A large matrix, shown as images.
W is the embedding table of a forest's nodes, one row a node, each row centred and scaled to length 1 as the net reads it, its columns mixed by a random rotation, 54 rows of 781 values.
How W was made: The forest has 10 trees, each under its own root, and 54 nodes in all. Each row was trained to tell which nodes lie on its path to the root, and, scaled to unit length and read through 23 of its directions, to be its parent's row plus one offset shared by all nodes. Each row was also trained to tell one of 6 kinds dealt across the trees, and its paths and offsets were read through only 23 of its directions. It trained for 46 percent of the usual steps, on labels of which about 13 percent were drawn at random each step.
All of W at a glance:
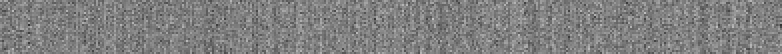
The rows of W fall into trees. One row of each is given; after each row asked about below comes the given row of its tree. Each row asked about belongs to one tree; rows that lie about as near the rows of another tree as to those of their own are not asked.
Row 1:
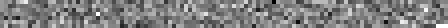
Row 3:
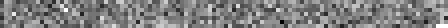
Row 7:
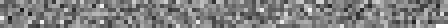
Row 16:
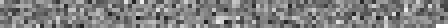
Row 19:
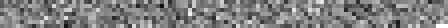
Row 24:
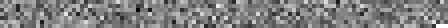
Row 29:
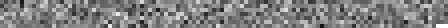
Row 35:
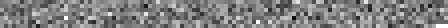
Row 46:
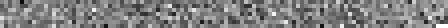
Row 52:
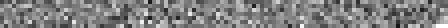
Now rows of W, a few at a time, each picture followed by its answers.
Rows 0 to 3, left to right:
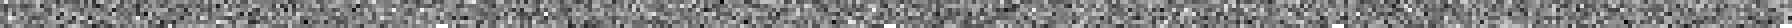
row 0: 46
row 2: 1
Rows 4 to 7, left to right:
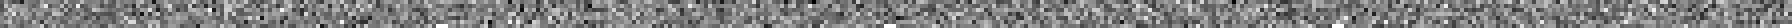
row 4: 3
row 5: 29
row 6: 52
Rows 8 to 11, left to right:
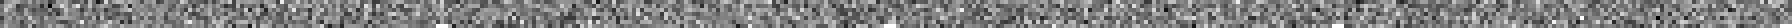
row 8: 24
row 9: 52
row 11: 3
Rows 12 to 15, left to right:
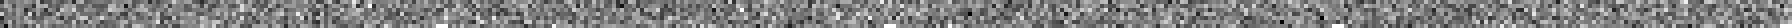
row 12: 52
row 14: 1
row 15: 3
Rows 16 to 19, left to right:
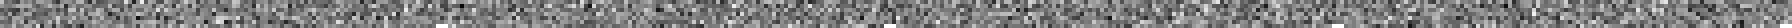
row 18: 7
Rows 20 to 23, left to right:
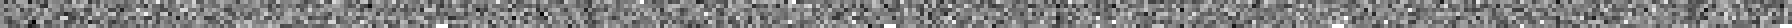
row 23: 7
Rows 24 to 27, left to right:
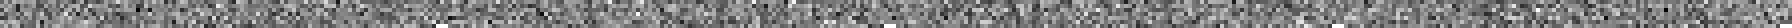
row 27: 46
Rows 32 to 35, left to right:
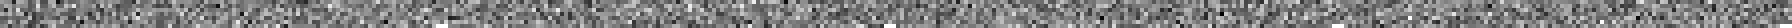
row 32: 1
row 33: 52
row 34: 29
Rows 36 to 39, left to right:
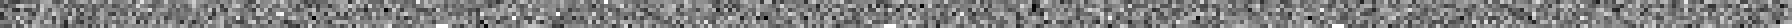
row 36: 3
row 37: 35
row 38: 46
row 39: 3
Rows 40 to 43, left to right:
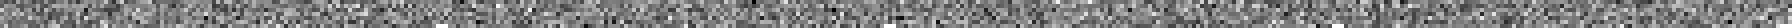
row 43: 1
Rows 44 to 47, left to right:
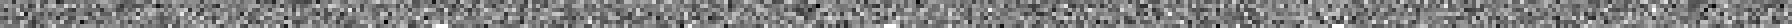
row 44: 1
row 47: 7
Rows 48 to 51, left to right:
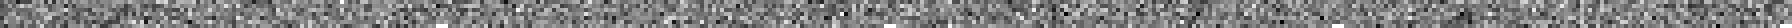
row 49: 16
